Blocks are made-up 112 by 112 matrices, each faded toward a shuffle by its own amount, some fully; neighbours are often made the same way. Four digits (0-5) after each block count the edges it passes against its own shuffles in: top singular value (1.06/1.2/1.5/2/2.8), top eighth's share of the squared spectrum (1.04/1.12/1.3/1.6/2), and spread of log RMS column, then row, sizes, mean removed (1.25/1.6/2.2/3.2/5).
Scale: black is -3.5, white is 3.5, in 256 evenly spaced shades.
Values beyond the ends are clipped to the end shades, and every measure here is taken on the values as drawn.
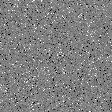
0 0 0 0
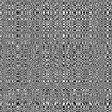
5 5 4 4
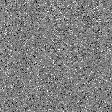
3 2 0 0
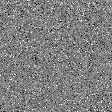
3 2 0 0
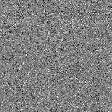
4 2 1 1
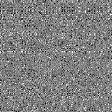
4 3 2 2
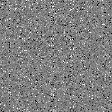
3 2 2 2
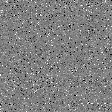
2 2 1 1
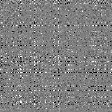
4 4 3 4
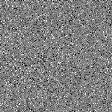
4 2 1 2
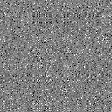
4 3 2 2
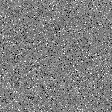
3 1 0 0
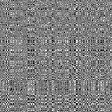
5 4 4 4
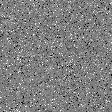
0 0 0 0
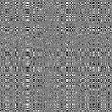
5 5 4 4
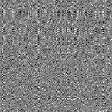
5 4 3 3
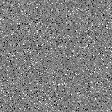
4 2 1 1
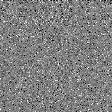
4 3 1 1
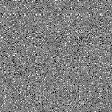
4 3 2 2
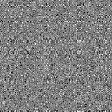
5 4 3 3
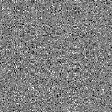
4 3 2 2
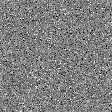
2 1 0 0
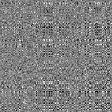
5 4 3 3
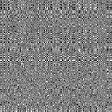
5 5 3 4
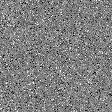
1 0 0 0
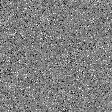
0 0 0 0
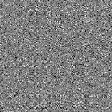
4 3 2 2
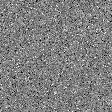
0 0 0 0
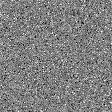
0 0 0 0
